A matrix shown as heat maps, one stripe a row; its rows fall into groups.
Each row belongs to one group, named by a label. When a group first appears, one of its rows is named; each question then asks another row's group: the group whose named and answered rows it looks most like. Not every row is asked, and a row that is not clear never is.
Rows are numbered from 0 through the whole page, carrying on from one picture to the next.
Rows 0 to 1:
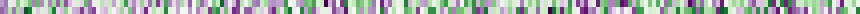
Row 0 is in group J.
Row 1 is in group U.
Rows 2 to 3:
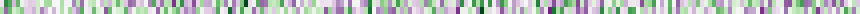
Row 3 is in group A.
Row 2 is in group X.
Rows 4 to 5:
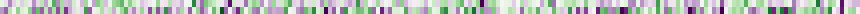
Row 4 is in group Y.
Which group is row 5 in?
J
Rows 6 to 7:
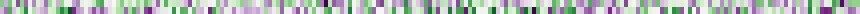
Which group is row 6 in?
A
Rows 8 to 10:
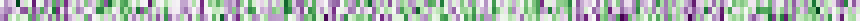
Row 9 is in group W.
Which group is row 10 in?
J
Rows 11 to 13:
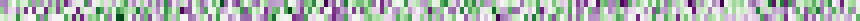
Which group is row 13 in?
X
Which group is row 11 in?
J
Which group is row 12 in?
A
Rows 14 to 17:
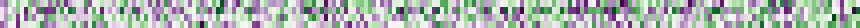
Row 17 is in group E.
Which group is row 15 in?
E
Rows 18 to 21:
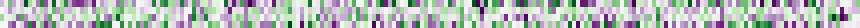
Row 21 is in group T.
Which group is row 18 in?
U
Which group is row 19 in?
Y
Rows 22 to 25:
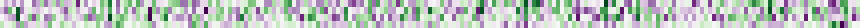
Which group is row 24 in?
T
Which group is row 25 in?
A
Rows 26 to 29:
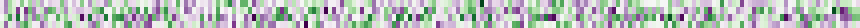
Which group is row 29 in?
U
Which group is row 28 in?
X
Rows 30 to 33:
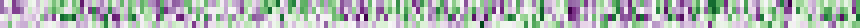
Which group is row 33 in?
W
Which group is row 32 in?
E
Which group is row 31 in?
E
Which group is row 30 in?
E
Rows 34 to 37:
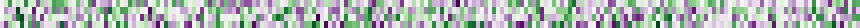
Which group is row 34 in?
U
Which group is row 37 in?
J
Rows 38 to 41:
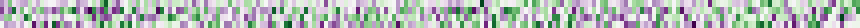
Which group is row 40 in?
U
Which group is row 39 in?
E
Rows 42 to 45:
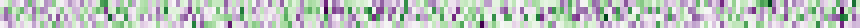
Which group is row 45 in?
Y
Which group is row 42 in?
T
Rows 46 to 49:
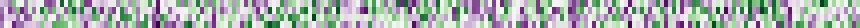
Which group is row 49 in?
E
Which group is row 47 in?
E
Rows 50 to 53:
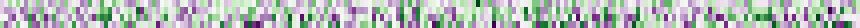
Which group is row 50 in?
X
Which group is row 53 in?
E
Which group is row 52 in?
T
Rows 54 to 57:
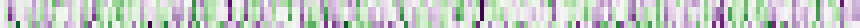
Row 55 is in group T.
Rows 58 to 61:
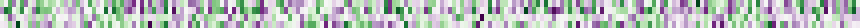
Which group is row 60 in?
T
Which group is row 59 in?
X
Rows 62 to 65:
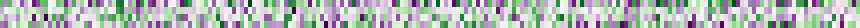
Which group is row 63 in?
X
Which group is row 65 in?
J
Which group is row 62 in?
E
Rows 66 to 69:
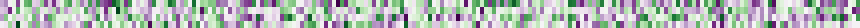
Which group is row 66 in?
U
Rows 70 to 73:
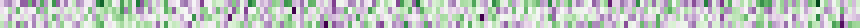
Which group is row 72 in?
Y
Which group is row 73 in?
A
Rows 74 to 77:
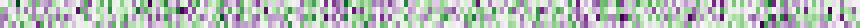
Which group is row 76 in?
J
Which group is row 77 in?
U
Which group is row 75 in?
A
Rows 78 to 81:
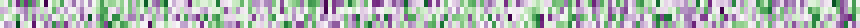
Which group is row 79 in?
W
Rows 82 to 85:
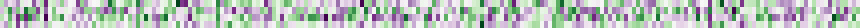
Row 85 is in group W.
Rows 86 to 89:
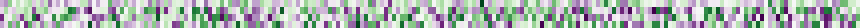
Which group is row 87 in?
E
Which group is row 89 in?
X
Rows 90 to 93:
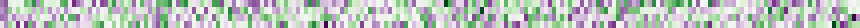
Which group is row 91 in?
J
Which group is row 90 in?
U
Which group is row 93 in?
W
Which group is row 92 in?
E
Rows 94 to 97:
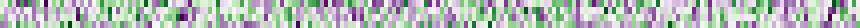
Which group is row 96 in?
A
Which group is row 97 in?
U
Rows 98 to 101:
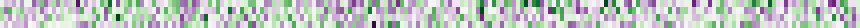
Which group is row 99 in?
A
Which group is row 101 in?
E
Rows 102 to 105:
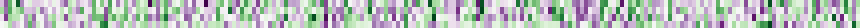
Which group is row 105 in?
T
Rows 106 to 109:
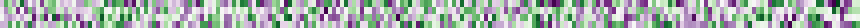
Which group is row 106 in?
X
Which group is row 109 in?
X
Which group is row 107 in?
W
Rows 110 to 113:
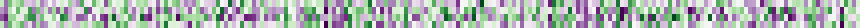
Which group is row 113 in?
A
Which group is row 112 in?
U
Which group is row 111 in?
J
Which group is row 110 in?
A
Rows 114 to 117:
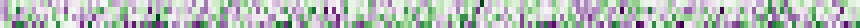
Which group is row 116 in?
U
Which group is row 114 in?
J
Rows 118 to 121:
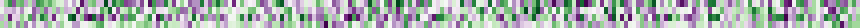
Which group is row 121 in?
A
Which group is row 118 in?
X
